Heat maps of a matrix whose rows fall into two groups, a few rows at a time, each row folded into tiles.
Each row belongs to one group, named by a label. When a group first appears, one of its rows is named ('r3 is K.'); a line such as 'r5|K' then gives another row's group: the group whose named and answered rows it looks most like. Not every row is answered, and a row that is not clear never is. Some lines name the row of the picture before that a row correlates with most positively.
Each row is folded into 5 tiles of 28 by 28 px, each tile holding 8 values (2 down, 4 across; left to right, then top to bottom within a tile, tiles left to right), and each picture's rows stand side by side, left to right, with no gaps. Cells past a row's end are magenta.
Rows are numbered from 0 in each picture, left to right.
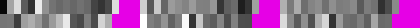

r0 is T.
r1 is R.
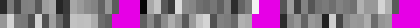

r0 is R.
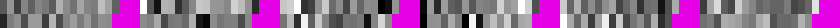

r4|R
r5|T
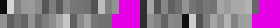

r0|T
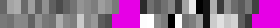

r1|R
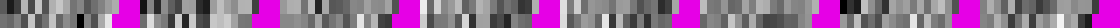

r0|T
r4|R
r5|T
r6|T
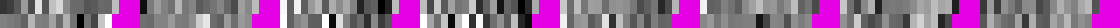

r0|T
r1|T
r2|R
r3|R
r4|R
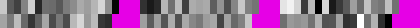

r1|T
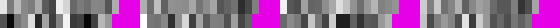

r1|R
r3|R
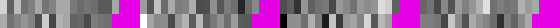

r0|R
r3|T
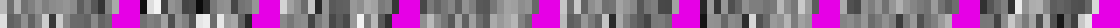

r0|R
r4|R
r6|T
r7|T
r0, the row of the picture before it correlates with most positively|0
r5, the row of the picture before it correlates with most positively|2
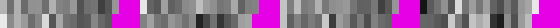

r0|R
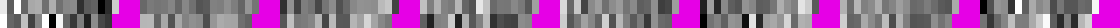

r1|R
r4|R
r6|R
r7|T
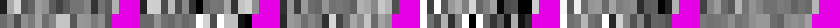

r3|R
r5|T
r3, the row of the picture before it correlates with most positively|0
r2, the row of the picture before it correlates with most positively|5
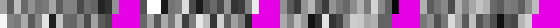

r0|R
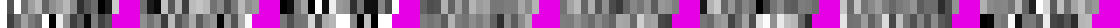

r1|T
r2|T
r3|T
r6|R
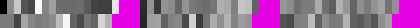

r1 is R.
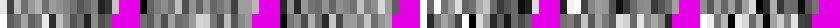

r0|R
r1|T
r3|R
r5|R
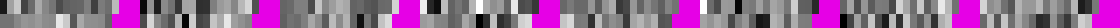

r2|T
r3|T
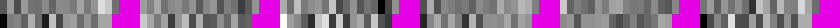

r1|R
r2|R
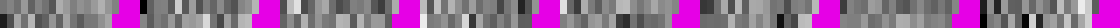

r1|T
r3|R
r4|T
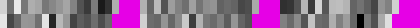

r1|R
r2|T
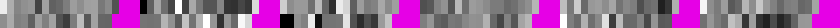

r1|T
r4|R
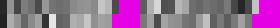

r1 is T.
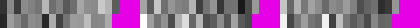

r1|R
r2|R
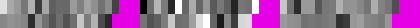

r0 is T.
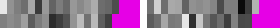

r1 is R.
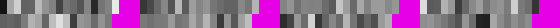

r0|T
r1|T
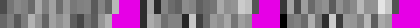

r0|T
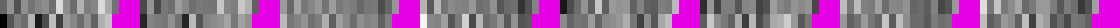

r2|R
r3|R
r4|T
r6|R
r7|R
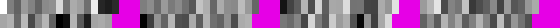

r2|T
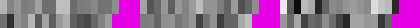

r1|T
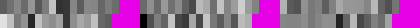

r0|R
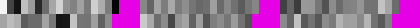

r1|R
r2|T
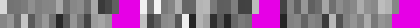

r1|R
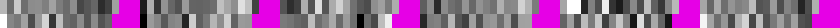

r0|R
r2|T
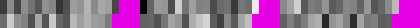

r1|T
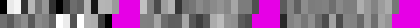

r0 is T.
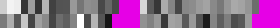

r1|T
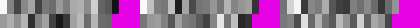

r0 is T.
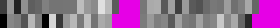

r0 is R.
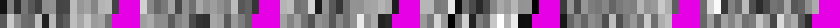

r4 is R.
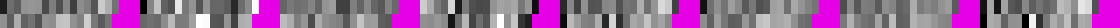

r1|T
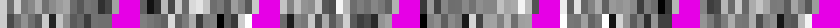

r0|R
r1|T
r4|R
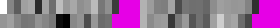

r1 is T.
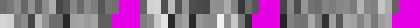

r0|R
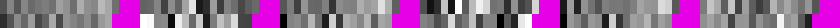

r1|R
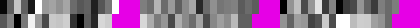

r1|R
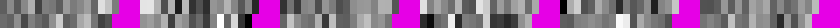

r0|T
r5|T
